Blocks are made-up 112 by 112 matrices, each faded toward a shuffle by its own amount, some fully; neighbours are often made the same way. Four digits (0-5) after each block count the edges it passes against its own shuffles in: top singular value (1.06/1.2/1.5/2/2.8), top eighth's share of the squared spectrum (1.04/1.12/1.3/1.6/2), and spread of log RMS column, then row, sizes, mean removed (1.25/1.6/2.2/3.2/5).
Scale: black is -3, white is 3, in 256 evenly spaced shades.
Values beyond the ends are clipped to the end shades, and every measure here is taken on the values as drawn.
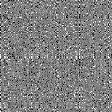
5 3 3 2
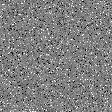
2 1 0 0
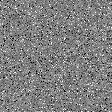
3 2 0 1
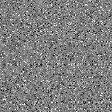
4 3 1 2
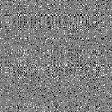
5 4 3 3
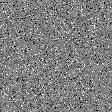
1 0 0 0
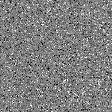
3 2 1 0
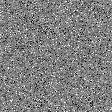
0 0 0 0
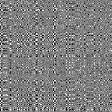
5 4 4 4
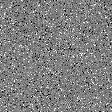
3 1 0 0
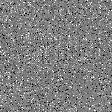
3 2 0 1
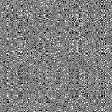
5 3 3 3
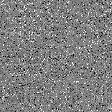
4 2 1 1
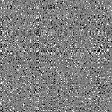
5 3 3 2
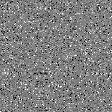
4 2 1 1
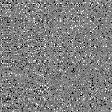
4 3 2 2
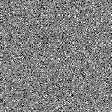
4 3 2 1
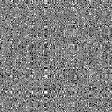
5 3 3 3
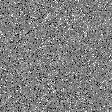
2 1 0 0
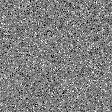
1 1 0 0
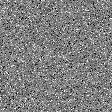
2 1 0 0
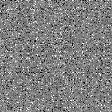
4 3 1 2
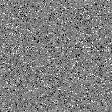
3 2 0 1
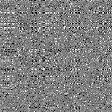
5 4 2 3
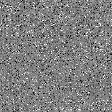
4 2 1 2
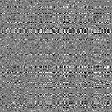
5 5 3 4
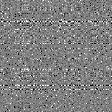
5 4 2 3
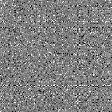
4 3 2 3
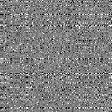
5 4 3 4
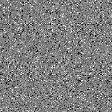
4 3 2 2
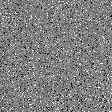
3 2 0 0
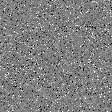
0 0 0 0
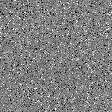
2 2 0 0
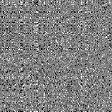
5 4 3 3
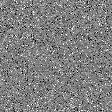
2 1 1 0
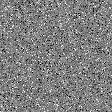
0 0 0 0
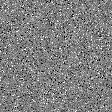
0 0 0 0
